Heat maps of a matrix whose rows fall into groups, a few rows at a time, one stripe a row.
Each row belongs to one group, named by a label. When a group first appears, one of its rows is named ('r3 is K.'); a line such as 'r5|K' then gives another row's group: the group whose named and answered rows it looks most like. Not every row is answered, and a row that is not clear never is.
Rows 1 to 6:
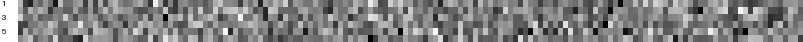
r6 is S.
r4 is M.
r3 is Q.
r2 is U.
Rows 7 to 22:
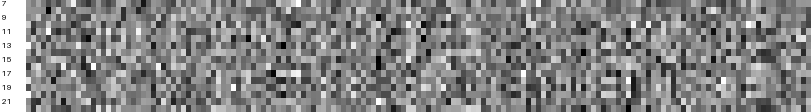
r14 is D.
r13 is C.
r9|S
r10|U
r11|D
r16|S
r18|C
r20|C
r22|D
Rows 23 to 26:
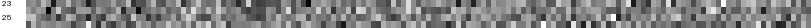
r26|M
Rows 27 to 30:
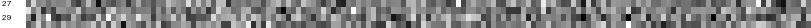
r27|M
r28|C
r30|S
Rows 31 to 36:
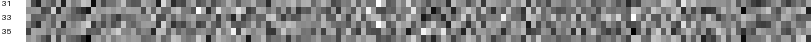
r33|U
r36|S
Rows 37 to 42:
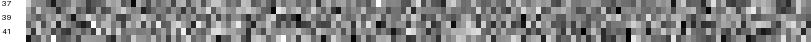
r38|U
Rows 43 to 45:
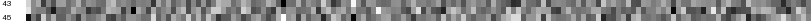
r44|Q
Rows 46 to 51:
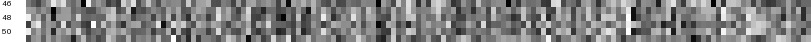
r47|C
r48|C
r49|S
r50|C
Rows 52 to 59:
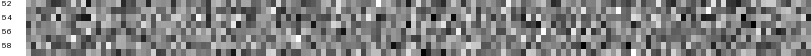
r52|Q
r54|S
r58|D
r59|U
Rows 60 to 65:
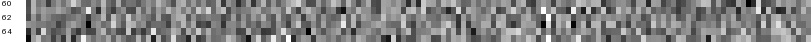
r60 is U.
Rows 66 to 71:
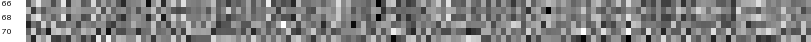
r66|S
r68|S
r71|D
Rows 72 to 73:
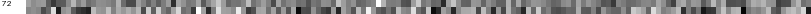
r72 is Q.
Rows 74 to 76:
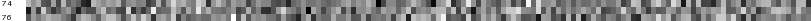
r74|S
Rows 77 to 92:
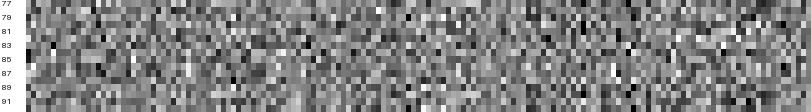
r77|D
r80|M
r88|U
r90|D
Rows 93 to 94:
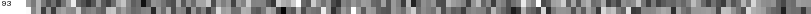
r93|U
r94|C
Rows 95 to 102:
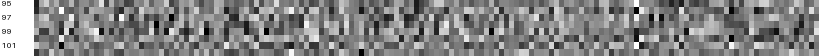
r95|S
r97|S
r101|C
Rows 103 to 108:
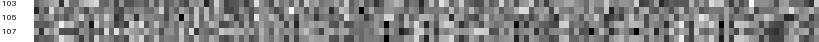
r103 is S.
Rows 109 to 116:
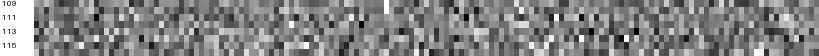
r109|Q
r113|D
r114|M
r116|U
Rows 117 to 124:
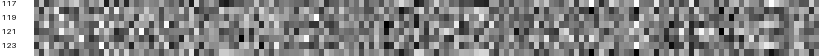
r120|S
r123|S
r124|D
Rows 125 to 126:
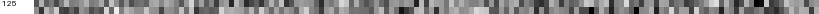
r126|D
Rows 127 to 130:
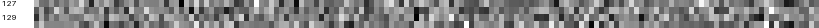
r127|Q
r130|M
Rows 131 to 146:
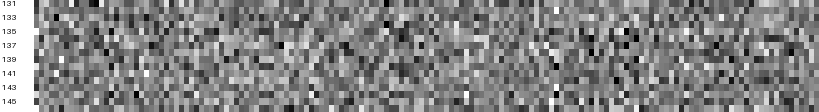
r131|S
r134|S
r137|U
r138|M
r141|D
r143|M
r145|M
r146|C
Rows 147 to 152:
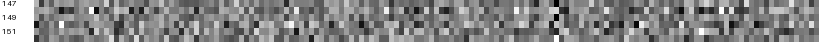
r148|Q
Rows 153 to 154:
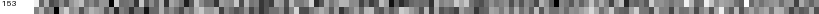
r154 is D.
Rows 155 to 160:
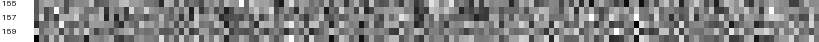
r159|C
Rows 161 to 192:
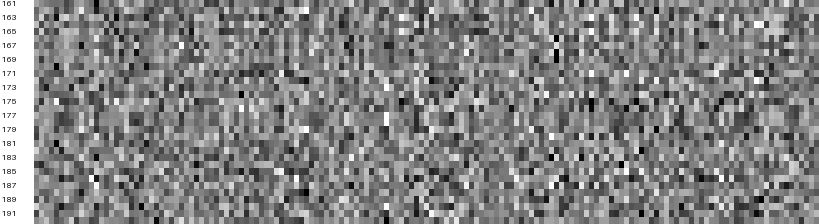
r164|U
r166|M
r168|M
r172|U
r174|U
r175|D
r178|Q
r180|M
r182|C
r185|U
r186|Q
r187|M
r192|S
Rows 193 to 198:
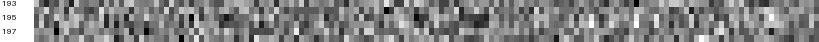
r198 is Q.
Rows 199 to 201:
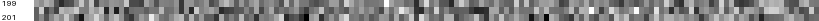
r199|Q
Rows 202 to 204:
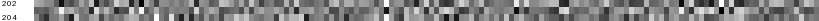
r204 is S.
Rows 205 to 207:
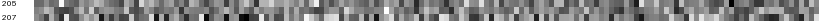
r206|Q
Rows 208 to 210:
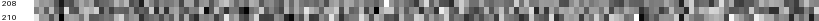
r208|Q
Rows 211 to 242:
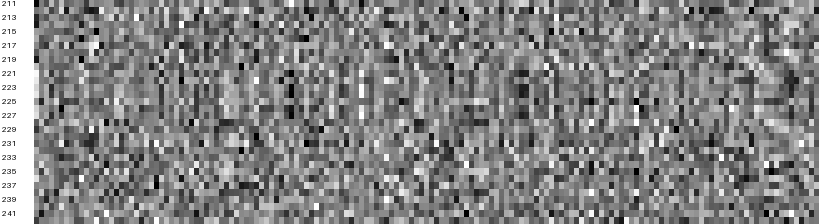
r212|S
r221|C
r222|Q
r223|C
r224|C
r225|D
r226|C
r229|Q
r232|U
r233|Q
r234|M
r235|D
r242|M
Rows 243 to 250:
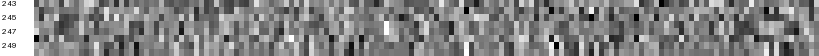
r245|D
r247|Q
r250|M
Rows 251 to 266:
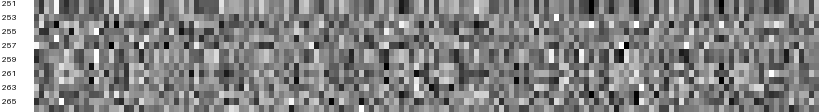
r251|D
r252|D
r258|M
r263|U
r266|C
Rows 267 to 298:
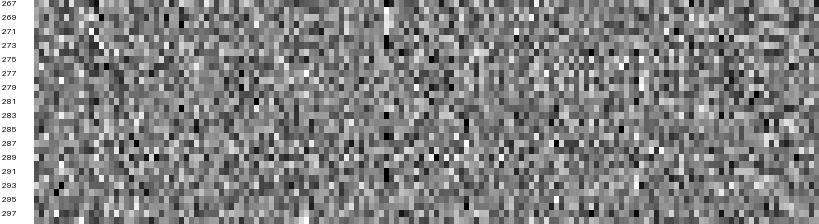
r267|S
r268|Q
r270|Q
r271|Q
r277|U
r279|U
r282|Q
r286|S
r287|M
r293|C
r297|D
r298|U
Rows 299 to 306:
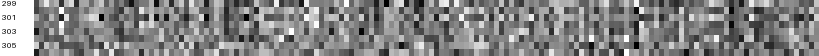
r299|S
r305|D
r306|M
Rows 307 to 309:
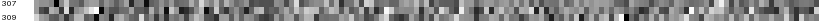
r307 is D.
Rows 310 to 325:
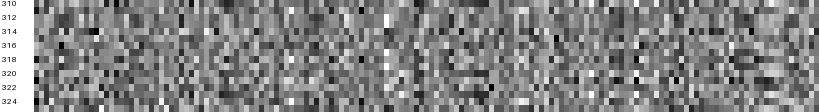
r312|Q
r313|Q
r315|M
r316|C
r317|Q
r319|Q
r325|S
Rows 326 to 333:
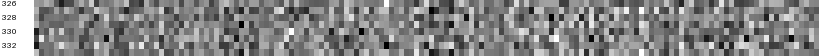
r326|Q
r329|U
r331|M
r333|U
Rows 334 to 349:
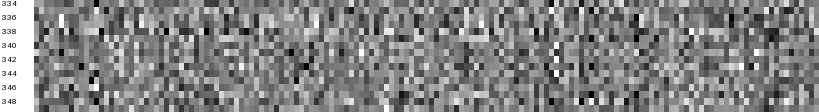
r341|C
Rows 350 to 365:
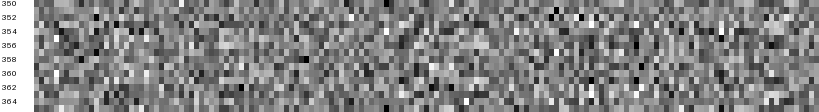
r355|D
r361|D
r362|U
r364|M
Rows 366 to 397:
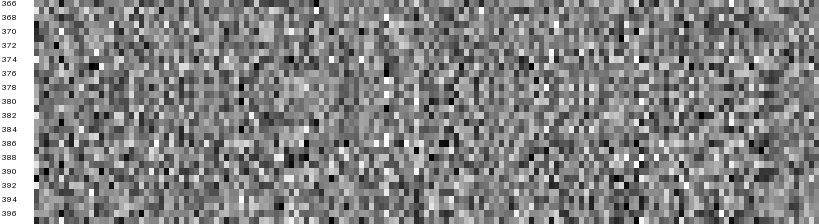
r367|C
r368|Q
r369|M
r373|M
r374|C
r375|S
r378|U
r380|U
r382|Q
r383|C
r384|U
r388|U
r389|C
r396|Q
